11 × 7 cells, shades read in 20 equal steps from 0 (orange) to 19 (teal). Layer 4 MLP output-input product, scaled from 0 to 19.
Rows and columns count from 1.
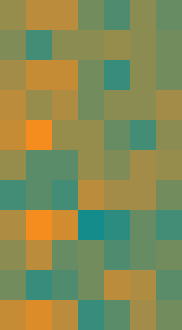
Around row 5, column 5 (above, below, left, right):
9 10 8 15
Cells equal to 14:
3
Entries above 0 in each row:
7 7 7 7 6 7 7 6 7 7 7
